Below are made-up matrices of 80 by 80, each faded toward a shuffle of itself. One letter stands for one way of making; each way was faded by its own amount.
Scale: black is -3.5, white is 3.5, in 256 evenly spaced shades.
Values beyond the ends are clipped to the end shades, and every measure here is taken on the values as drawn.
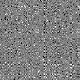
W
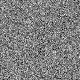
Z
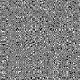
W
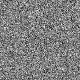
Z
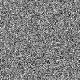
Z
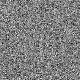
Z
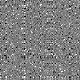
W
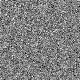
Z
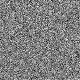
Z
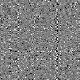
W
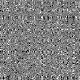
W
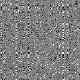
W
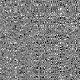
W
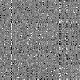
W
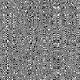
W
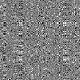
W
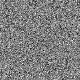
Z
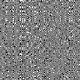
W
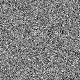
Z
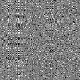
W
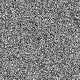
Z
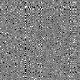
W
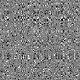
W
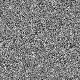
Z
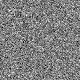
Z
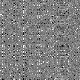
W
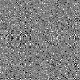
W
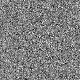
Z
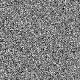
Z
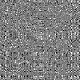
W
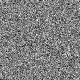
Z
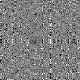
W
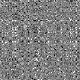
W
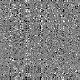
W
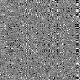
W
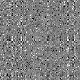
W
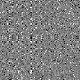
W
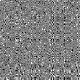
W
